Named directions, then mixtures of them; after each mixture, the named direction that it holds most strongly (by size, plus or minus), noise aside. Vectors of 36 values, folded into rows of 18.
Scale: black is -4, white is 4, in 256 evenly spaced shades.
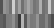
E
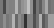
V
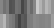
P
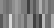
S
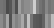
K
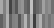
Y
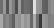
V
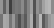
Y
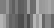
P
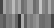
E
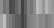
P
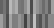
Y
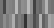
V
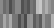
P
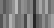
S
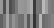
Y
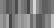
K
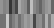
Y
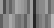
S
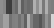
K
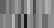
V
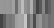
P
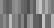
S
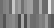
E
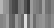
Y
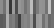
Y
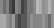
P
